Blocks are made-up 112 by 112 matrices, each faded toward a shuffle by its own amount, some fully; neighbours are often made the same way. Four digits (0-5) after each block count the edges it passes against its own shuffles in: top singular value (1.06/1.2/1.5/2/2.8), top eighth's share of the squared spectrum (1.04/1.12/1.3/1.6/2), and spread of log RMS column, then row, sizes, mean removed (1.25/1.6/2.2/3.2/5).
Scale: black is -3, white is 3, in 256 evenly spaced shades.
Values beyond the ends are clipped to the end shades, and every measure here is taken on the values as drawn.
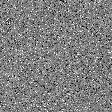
1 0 0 0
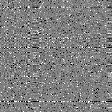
5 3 2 3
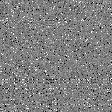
4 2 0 1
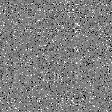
4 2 1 1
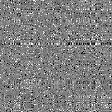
5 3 2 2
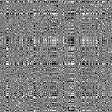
5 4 3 4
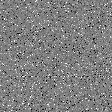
2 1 0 0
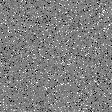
0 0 0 0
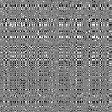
5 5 4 4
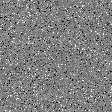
0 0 0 0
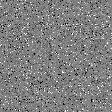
3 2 0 1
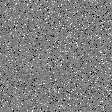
0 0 0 0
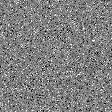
2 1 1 0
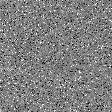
1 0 0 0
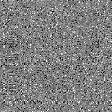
4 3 2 2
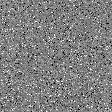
1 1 0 0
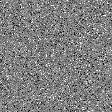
3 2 0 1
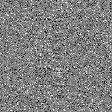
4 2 1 1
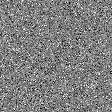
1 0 0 0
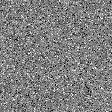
2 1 0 0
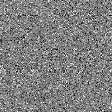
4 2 1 2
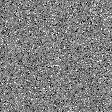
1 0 0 0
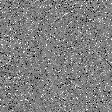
3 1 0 0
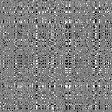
5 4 4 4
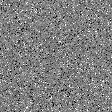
0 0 0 0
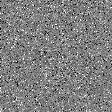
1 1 1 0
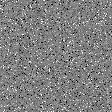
0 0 0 0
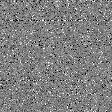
2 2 0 2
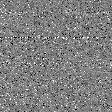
2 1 0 2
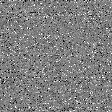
1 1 0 2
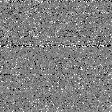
2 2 0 3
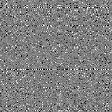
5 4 2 3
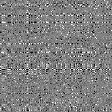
5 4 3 3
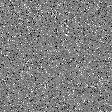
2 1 0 0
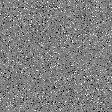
2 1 0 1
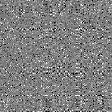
4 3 2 3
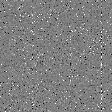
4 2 1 0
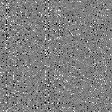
4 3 2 2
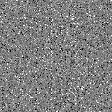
3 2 1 0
